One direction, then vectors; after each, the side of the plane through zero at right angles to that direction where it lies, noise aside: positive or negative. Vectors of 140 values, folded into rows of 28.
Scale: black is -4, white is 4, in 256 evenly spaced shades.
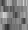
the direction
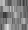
negative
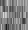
positive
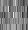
negative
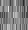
negative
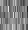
negative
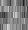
negative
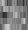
negative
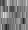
positive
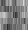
positive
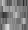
negative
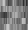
negative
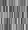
positive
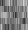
positive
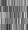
positive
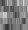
positive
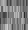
negative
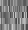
negative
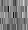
positive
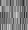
negative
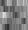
positive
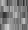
negative
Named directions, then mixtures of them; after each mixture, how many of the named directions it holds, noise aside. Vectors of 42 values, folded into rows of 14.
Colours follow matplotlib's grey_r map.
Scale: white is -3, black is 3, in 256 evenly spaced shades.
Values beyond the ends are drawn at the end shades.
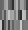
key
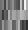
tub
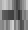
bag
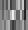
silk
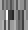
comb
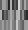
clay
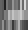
two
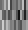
three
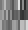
two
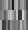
one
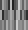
one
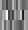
three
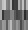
three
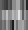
one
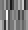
three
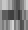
one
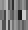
three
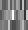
three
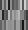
two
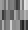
three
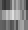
one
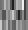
three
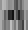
two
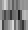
two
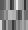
two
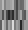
two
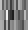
one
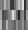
three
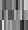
three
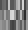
one
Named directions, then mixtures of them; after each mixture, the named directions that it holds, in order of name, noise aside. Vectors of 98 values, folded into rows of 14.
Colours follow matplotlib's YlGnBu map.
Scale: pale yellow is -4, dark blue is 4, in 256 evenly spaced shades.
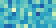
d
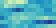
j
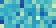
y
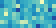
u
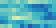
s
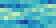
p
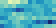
j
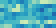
j, p, s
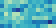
j, p, u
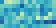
j, y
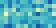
d, p, u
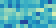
d, p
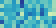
y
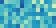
u, y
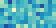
d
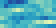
j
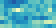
j, u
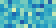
d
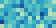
u, y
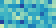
p, s, y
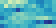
j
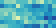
s, u
